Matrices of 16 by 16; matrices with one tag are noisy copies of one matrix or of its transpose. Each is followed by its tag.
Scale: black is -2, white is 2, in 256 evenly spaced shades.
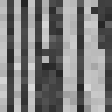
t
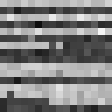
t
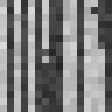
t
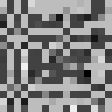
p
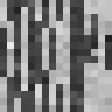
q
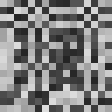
p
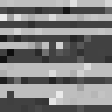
t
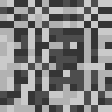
p
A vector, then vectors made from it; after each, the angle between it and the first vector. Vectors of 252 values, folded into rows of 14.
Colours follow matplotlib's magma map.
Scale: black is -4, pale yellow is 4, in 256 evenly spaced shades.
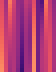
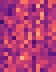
partly opposed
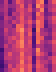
nearly opposite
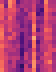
nearly parallel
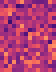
orthogonal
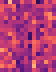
partly aligned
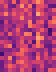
partly opposed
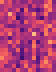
partly aligned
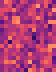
orthogonal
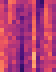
nearly parallel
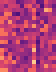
partly aligned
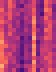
nearly parallel
